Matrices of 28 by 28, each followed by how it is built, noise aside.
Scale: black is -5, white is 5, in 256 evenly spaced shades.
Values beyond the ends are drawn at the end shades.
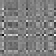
low rank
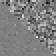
upper triangular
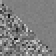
lower triangular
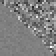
upper triangular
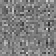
low rank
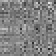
low rank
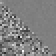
lower triangular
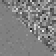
upper triangular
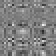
low rank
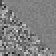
lower triangular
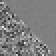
lower triangular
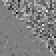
upper triangular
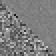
lower triangular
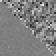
upper triangular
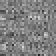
low rank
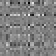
low rank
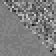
upper triangular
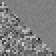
lower triangular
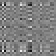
low rank
